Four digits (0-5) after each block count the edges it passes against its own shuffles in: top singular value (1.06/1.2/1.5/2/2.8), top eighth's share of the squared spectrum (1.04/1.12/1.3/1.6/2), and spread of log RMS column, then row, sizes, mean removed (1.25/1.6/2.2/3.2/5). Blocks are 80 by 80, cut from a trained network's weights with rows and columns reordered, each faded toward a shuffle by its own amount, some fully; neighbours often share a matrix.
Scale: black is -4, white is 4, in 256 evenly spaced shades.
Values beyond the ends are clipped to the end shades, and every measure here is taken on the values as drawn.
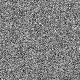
0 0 0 0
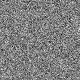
0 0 0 0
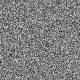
0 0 0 0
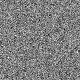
0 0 0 0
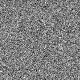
0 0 0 0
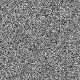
2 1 0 0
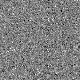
2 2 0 1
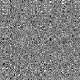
4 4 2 2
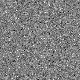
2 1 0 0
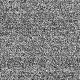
2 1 0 0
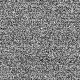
2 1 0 0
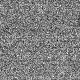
2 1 0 0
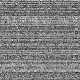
5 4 2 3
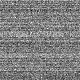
4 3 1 2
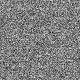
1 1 0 0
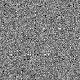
3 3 1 1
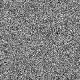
2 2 0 1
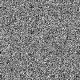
2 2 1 1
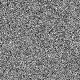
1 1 0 0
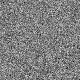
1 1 0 0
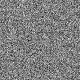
2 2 0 0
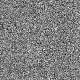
2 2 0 1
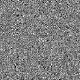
3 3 2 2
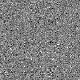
3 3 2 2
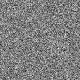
3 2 0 0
